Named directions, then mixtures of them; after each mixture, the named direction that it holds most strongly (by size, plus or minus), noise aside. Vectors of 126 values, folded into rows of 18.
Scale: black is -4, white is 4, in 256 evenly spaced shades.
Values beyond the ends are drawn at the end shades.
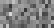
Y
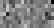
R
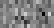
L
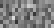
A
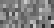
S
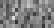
A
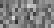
A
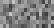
Y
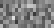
A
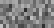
Y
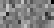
R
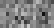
L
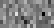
L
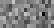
Y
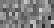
S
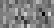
L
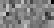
R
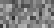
Y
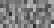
A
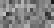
R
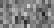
L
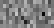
L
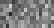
Y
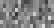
S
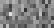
Y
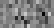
L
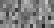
S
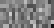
S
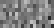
S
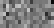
R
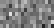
S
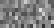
S
